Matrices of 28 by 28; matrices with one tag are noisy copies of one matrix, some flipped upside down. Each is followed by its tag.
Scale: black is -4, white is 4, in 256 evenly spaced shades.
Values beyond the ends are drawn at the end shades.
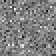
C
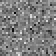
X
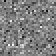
C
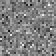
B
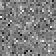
B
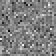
B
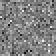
B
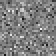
C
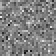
B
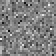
B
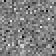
C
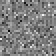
B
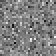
X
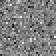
X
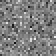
X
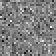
B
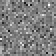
B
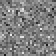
C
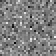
X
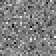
X
